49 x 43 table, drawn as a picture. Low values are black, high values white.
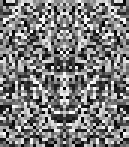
There is no seam. The grain is fine, like static. No overall slope runs across the table. No single row or column stands out from its neighbours. The values spread evenly over their range. No regular stripes run through it. It is mirror symmetric from left to right.
